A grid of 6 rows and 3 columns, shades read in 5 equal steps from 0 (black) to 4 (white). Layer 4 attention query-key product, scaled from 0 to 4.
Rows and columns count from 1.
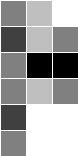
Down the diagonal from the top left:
2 3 0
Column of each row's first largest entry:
3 2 1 2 2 2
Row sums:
9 6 2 7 9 10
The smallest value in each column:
1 0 0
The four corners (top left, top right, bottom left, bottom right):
2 4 2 4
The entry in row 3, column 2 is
0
